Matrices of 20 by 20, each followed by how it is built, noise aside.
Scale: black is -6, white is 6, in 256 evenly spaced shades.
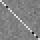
diagonal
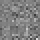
low rank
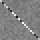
diagonal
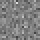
low rank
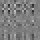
low rank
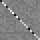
diagonal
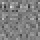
low rank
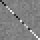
diagonal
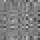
low rank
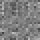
low rank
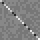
diagonal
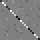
diagonal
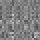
low rank
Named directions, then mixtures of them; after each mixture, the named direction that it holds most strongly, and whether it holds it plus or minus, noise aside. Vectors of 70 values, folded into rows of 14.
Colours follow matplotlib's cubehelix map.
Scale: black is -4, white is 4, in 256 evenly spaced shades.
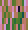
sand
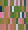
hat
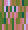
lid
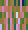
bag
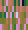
bag, plus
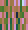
bag, minus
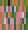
lid, minus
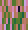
sand, plus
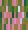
sand, minus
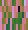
sand, plus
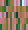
bag, minus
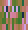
lid, plus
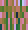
bag, minus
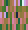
bag, minus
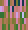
hat, minus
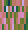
lid, minus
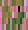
sand, plus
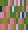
hat, plus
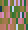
hat, plus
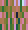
bag, minus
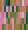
lid, minus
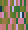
hat, plus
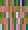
bag, plus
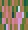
sand, minus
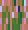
sand, plus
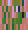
sand, plus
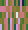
bag, plus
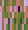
sand, plus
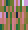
bag, minus
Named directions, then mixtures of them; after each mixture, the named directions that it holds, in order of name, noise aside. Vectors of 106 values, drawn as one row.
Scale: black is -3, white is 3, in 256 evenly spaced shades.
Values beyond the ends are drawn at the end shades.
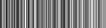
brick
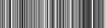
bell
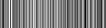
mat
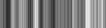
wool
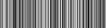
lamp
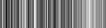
bell, brick, wool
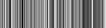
bell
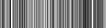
bell, mat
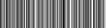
bell, brick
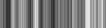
wool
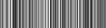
lamp, mat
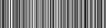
mat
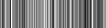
bell, mat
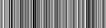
mat, wool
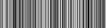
lamp
